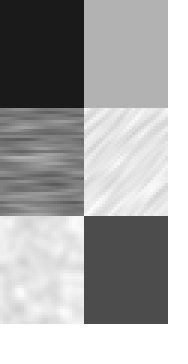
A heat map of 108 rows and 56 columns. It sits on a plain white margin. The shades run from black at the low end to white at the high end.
It is made of 3 by 2 panels. Panel 1,1: very low, flat. Panel 1,2: high, flat. Panel 2,1: middling, streaked across. Panel 2,2: very high, slanting up to the right, faint in contrast. Panel 3,1: very high, blotchy, faint in contrast. Panel 3,2: low, flat.
